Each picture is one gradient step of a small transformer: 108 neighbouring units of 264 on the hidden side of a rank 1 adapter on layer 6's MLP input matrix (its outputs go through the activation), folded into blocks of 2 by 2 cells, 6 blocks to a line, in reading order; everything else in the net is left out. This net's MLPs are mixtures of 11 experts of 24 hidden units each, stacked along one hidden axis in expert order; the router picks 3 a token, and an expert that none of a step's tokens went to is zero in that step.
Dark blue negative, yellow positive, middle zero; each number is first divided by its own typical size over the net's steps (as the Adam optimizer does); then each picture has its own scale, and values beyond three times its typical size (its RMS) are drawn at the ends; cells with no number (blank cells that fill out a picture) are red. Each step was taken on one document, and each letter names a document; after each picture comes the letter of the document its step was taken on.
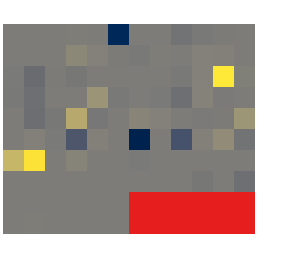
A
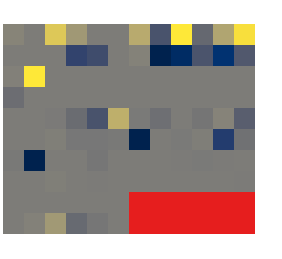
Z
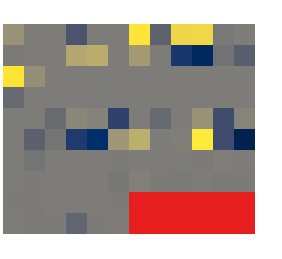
Z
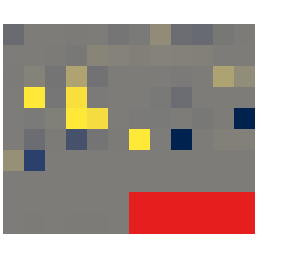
A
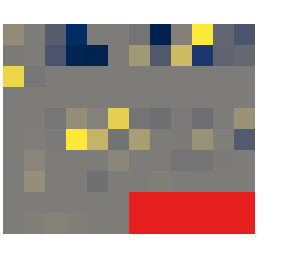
Z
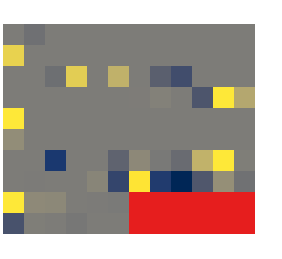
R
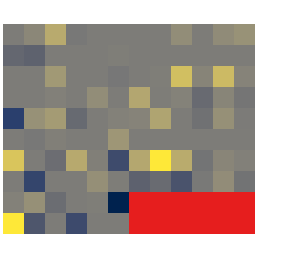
R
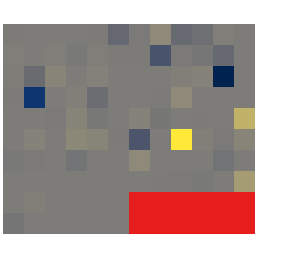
A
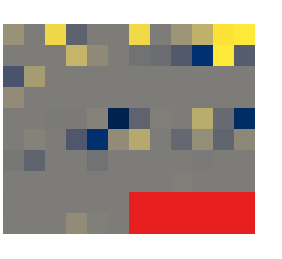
Z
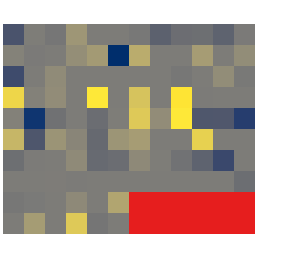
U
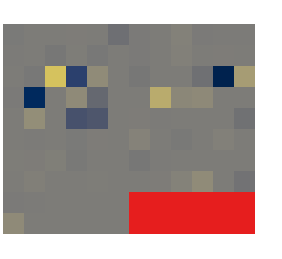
A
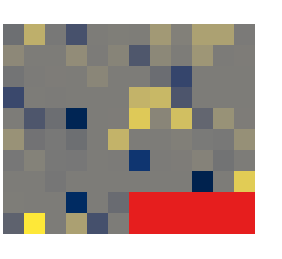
U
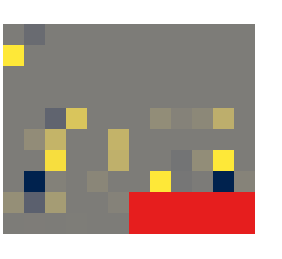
R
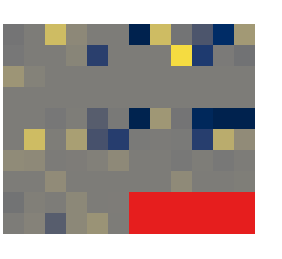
Z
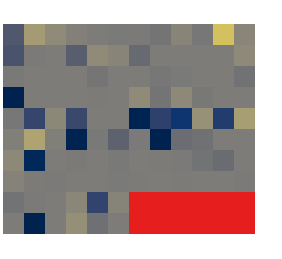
U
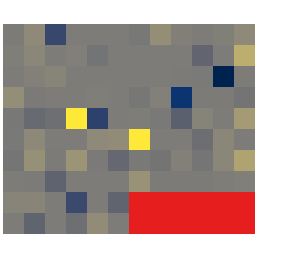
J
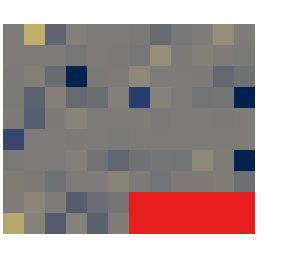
J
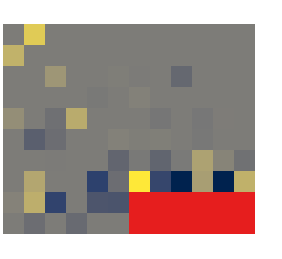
R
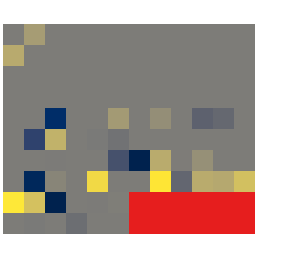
R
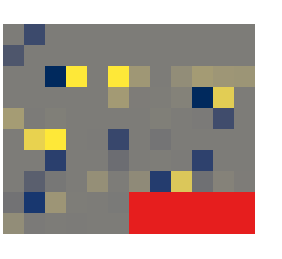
R
